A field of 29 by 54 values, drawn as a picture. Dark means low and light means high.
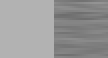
The table splits into one row of 2 panels. Panel 1,1: high, flat. Panel 1,2: middling, streaked across, faint in contrast.
